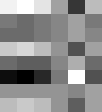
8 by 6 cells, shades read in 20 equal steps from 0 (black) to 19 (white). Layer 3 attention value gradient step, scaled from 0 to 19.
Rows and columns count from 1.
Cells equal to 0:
1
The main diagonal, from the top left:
18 8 9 11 13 6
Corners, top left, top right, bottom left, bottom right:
18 14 14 12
